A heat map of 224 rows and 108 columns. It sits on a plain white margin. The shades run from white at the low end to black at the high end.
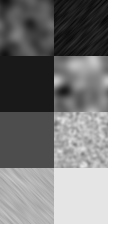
The table splits into 4 rows of 2 panels. Panel 1,1: high, smooth. Panel 1,2: very high, slanting up to the right, faint in contrast. Panel 2,1: very high, flat. Panel 2,2: middling, smooth, strong in contrast. Panel 3,1: high, flat. Panel 3,2: low, blotchy. Panel 4,1: low, slanting down to the right, faint in contrast. Panel 4,2: very low, flat.
